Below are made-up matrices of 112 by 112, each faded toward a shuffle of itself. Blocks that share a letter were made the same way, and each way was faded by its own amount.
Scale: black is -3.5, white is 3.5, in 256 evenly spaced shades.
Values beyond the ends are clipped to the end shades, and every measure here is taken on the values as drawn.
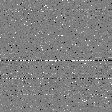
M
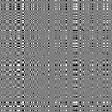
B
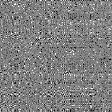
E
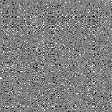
E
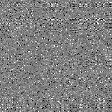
M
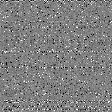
M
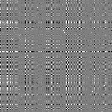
B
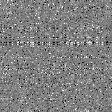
M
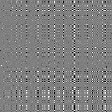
B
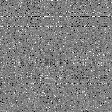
M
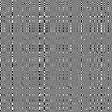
B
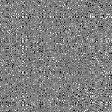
E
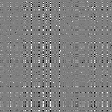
B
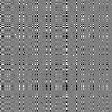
B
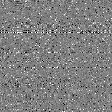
M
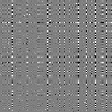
B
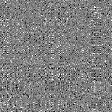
E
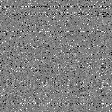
M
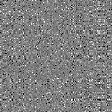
E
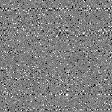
M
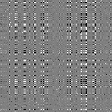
B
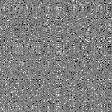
E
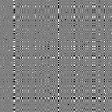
B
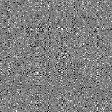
E
